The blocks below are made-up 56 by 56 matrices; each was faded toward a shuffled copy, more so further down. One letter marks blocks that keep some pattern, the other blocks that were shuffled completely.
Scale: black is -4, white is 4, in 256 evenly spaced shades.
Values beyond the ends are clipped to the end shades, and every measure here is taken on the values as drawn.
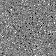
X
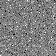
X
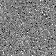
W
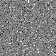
W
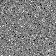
X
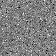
X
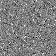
X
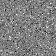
X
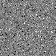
X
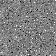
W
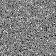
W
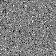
X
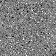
X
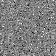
W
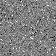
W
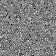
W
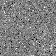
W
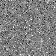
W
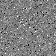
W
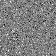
X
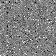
W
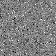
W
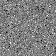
X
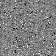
W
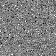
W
